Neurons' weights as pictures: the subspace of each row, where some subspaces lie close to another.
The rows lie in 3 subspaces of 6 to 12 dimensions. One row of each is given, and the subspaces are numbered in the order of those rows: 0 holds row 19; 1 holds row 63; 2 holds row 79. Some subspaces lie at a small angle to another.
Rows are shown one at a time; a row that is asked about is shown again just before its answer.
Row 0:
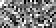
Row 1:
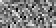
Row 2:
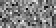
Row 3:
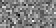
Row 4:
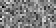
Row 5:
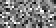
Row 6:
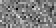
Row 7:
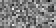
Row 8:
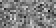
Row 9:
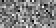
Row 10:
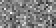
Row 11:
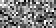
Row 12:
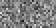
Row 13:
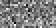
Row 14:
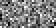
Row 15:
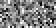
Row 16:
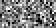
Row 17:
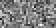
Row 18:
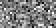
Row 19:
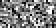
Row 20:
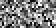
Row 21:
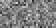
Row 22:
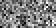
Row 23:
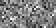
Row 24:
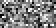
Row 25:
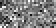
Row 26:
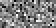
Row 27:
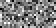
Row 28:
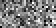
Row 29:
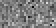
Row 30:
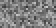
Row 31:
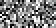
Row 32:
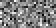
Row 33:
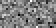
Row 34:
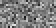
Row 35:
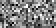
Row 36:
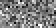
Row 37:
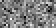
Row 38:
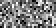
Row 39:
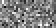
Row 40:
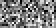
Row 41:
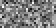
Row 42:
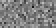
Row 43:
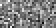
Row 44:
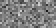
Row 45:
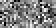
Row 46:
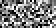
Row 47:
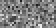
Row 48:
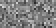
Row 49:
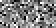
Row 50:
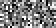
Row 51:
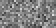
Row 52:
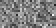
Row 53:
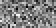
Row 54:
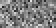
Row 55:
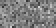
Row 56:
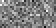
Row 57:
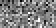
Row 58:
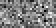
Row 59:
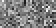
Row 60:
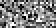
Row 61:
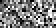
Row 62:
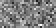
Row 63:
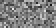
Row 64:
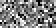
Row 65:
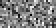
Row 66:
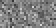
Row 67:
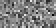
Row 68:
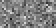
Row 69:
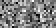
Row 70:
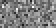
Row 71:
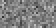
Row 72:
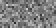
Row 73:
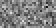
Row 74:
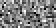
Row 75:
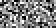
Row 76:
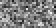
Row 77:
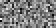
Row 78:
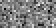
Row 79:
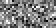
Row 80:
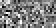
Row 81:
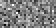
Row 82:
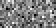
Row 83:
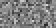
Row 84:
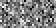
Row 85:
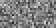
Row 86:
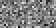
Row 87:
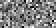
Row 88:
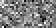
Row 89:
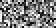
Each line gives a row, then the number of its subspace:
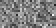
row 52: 2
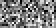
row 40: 2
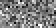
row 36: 2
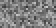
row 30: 0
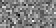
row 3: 2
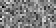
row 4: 1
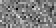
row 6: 0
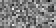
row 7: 2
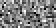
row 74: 1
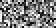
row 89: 1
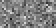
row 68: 0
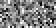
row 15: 1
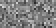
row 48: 0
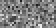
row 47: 2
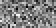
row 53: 0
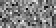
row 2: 0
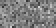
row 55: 1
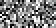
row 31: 2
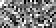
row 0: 1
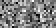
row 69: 1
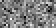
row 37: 0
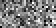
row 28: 0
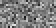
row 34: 1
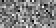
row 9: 2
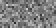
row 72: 0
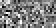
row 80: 2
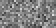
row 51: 2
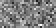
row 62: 1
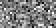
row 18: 0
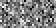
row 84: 1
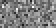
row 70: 0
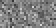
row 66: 2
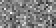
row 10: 0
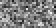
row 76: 0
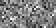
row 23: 2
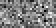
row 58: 1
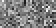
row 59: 0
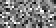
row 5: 1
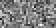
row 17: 1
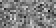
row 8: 0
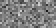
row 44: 2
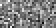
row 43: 2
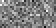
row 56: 2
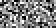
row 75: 2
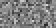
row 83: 2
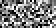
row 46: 2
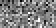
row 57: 2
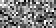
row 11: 1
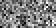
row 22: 0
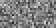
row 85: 1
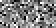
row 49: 1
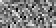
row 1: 0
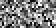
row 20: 1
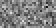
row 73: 0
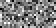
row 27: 1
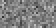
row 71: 2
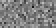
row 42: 1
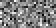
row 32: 1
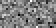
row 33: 1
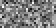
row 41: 0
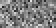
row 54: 1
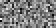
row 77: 2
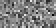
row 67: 2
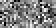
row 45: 1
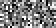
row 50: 2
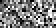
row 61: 0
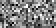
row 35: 1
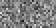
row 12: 1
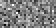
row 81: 2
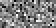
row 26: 2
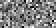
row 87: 2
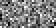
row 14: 1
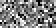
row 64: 1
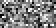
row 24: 0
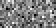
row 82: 2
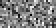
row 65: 0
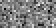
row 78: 0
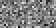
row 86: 2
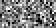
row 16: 2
